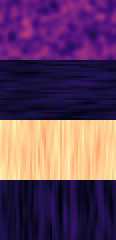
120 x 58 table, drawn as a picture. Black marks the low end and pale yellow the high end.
It is made of 4 by 1 panels. Panel 1,1: low, blotchy. Panel 2,1: very low, streaked across, faint in contrast. Panel 3,1: very high, streaked downward, faint in contrast. Panel 4,1: very low, streaked downward, faint in contrast.
